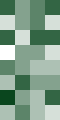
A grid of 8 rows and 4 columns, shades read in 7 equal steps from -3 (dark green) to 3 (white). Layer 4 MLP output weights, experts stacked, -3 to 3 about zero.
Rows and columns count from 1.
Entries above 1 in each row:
0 2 1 2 0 0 0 1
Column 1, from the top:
-2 2 -2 3 -1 1 -3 1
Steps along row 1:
up down down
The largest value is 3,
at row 4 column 1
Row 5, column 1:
-1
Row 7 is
-3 0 1 -2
